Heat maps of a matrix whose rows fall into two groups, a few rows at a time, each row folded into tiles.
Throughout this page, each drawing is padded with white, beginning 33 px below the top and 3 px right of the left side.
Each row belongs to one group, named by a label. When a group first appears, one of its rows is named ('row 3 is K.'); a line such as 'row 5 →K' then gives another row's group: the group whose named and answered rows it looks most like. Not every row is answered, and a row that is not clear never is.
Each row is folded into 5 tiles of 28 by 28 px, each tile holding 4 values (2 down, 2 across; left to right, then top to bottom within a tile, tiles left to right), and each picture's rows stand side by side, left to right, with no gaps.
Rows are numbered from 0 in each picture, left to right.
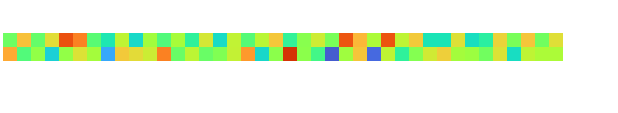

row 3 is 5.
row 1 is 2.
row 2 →5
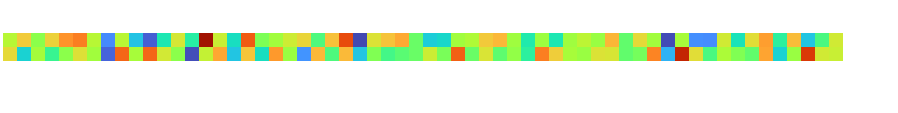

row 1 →5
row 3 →5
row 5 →2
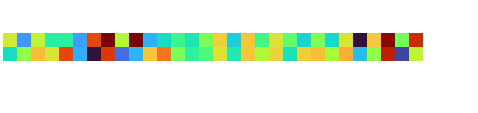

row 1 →5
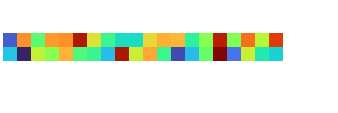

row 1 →5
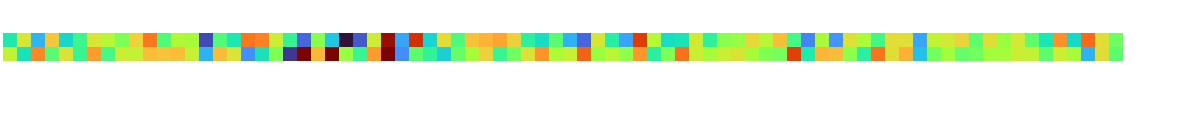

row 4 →5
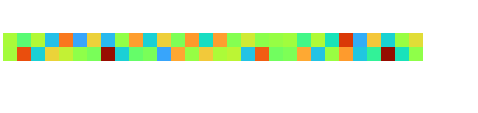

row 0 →2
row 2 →2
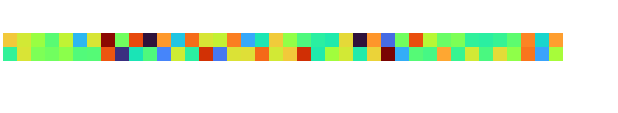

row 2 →2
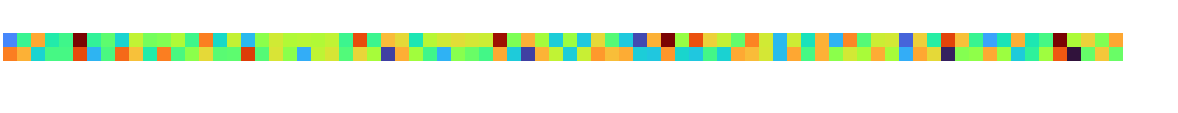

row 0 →5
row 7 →5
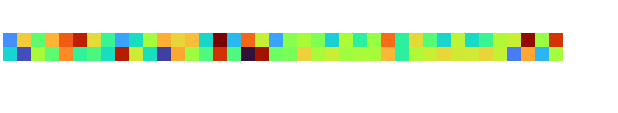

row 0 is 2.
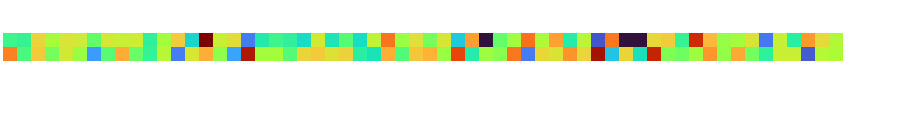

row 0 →5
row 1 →2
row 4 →2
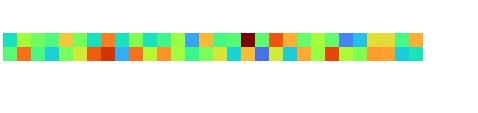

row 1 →5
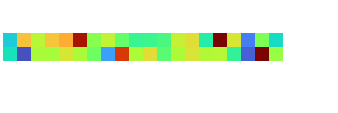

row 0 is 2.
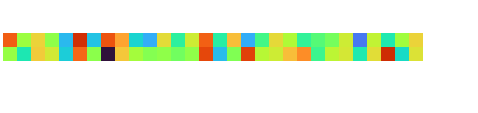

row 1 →2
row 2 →2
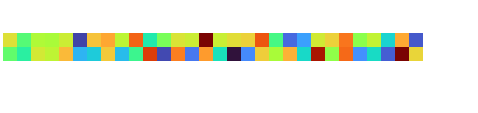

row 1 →5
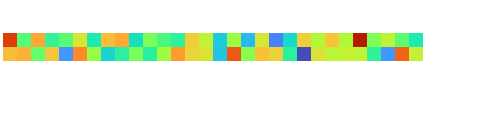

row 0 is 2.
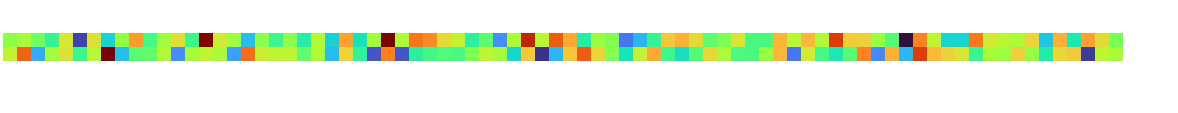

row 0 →2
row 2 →5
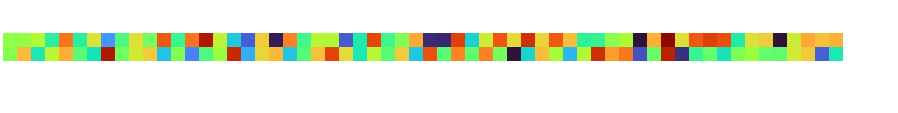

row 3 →5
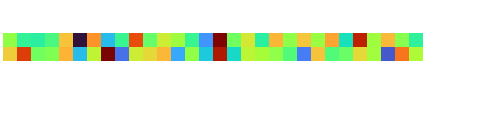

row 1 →5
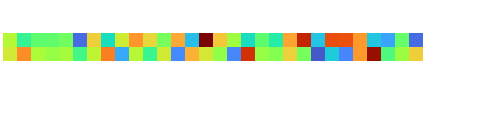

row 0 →2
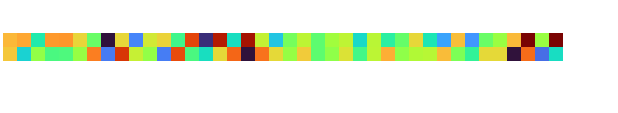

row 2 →2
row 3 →5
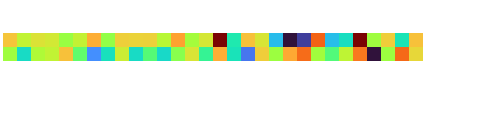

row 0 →5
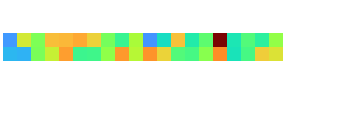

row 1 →5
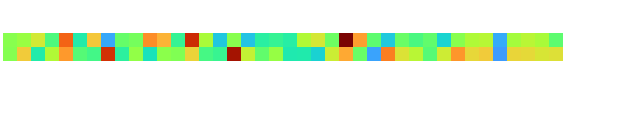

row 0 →2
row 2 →2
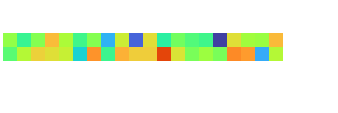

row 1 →2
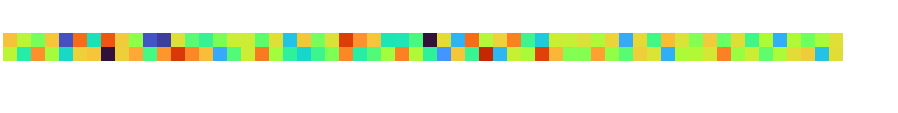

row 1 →5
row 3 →2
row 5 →2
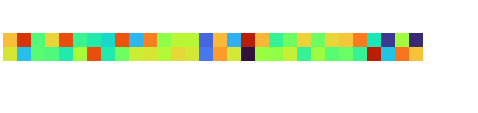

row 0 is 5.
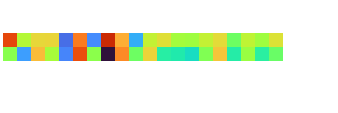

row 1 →5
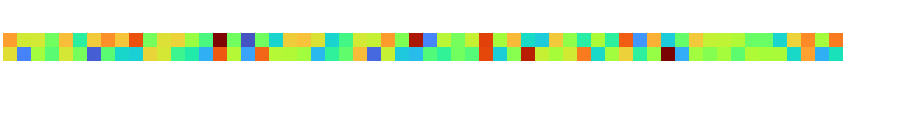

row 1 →5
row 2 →5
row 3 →2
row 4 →2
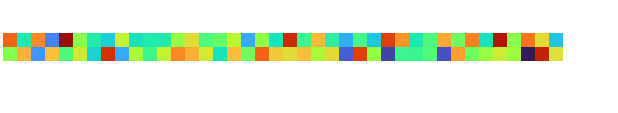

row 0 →2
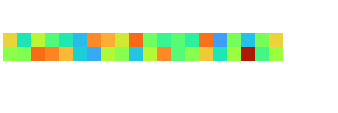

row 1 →2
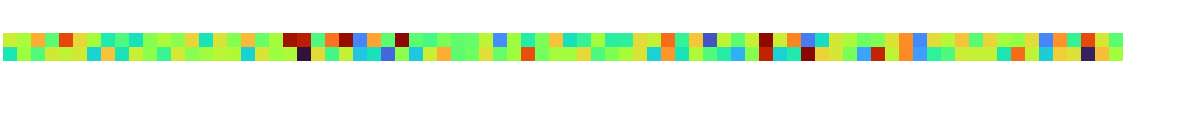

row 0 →2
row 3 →2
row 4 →5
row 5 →2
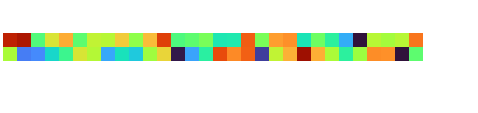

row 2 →2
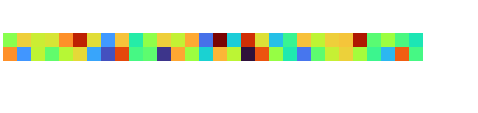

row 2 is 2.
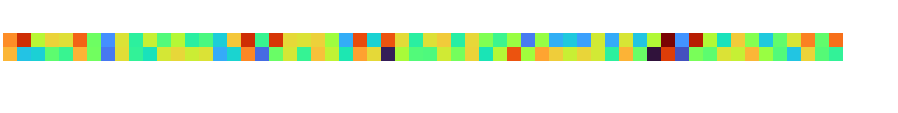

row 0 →5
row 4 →5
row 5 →5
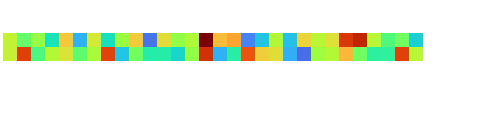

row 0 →2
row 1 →2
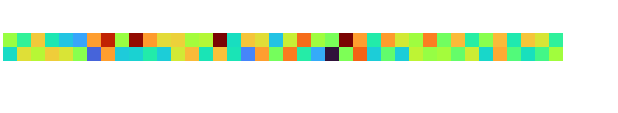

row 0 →5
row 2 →5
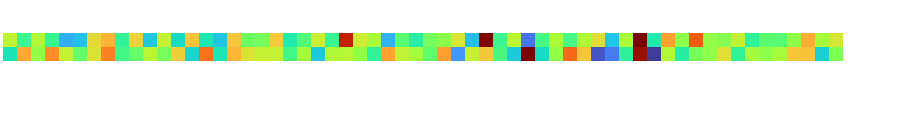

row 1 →2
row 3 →2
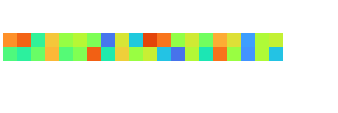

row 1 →5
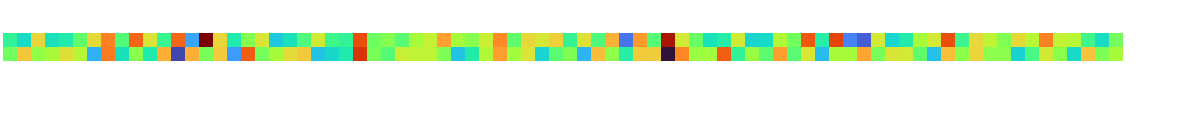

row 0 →5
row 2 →5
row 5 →5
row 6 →5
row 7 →2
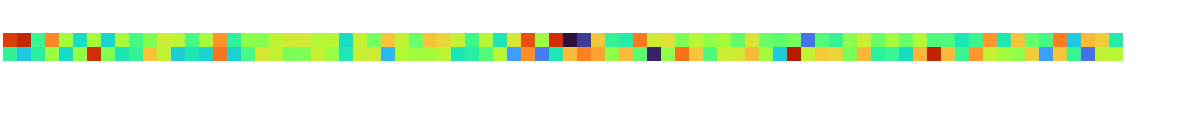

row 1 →5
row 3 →5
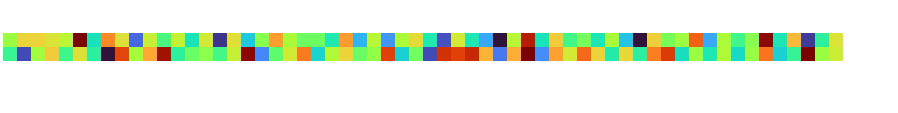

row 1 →2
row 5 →2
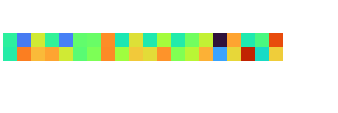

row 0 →5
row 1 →2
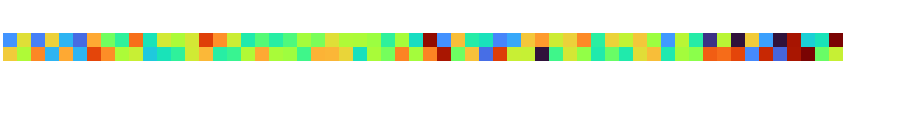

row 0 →2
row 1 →2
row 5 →2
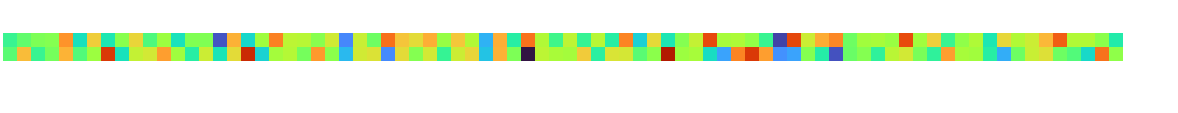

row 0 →2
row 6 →2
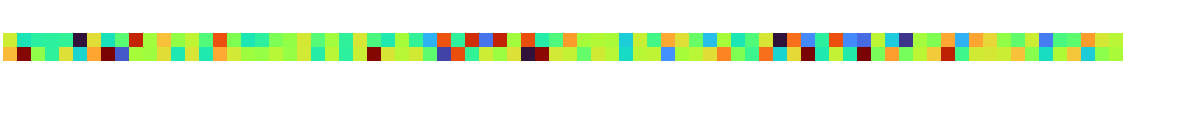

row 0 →2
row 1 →5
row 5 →2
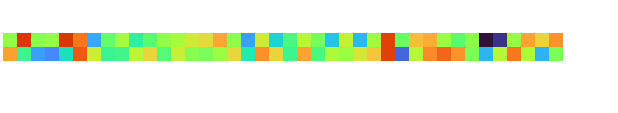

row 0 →5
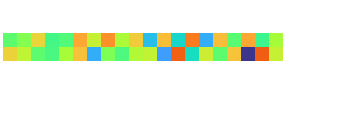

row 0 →5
